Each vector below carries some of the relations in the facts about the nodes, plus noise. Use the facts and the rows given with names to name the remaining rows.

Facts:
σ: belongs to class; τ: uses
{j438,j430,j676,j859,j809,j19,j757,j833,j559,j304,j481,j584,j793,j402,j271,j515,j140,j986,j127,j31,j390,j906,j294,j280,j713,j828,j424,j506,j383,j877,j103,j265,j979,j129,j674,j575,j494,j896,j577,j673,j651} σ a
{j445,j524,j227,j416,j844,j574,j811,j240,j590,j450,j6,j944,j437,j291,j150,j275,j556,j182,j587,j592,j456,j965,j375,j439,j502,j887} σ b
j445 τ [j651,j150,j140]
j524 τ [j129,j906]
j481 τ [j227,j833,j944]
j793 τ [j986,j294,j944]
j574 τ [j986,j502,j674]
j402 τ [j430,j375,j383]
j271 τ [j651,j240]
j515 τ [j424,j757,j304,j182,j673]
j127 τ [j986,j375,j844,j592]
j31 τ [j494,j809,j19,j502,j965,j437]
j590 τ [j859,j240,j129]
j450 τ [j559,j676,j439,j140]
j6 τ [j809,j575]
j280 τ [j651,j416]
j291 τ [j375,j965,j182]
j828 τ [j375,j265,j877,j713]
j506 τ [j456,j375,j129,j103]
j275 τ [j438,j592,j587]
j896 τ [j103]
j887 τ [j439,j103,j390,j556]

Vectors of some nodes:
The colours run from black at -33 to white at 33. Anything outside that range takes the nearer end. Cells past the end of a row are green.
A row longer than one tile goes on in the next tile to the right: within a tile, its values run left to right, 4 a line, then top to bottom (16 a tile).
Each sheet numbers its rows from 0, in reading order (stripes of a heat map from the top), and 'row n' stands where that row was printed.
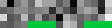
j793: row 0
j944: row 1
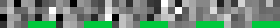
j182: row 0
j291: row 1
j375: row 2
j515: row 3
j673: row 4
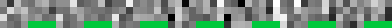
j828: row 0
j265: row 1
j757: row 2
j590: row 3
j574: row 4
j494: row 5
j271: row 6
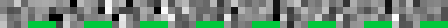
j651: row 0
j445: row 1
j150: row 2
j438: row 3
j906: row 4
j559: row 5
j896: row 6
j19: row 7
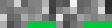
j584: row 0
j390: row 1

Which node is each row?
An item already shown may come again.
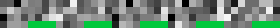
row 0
j887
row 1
j390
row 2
j450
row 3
j275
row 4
j481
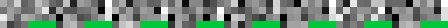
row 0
j859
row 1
j456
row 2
j502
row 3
j182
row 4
j240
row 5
j574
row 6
j481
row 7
j574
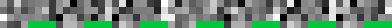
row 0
j809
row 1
j965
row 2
j587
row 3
j31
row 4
j887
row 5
j587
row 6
j416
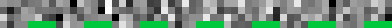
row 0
j140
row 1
j445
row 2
j844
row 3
j674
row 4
j129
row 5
j676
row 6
j280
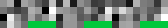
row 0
j150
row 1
j439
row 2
j887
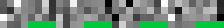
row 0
j575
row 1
j103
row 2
j524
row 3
j906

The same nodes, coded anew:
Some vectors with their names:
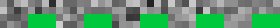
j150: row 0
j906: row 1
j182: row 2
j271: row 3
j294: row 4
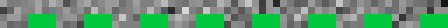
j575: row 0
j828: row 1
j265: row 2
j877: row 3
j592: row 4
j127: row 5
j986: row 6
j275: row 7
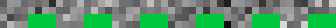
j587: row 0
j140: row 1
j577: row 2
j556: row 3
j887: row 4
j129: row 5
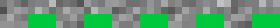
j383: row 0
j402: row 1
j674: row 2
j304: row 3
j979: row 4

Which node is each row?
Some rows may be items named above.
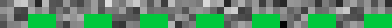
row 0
j182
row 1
j896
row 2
j6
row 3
j809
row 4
j291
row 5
j887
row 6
j291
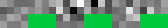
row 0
j674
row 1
j944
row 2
j280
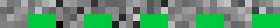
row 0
j140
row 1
j887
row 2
j450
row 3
j859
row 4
j271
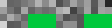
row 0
j906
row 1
j375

